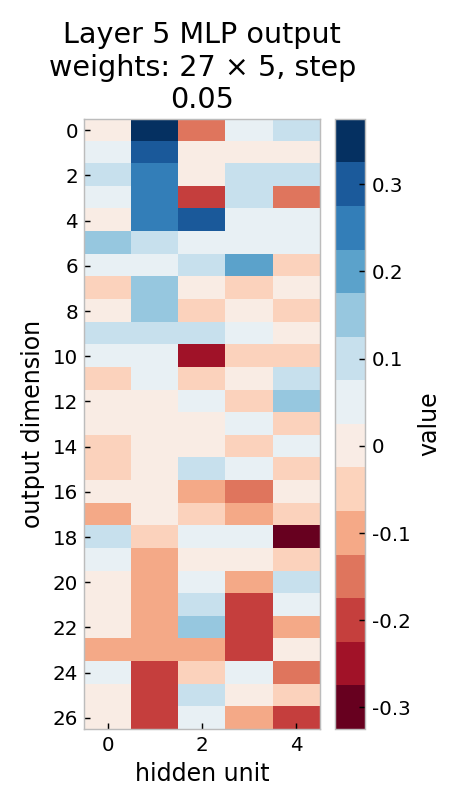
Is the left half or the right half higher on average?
left
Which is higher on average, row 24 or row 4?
row 4
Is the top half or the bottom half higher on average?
top
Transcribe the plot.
Title: Layer 5 MLP output weights: 27 × 5, step 0.05
x-axis: hidden unit, ticks 0 2 4
y-axis: output dimension, ticks 0 2 4 6 8 10 12 14 16 18 20 22 24 26 (0 at the top)
Colour bar: value, ticks -0.3 -0.2 -0.1 0 0.1 0.2 0.3
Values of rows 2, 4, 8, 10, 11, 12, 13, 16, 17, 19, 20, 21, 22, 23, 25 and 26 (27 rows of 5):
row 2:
0.1 0.25 0 0.1 0.1
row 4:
0 0.25 0.3 0.05 0.05
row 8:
0 0.15 -0.05 0 -0.05
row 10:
0.05 0.05 -0.25 -0.05 -0.05
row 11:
-0.05 0.05 -0.05 0 0.1
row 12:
0 0 0.05 -0.05 0.15
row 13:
0 0 0 0.05 -0.05
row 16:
0 0 -0.1 -0.15 0
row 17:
-0.1 0 -0.05 -0.1 -0.05
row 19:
0.05 -0.1 0 0 -0.05
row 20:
0 -0.1 0.05 -0.1 0.1
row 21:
0 -0.1 0.1 -0.2 0.05
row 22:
0 -0.1 0.15 -0.2 -0.1
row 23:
-0.1 -0.1 -0.1 -0.2 0
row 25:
0 -0.2 0.1 0 -0.05
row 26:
0 -0.2 0.05 -0.1 -0.2
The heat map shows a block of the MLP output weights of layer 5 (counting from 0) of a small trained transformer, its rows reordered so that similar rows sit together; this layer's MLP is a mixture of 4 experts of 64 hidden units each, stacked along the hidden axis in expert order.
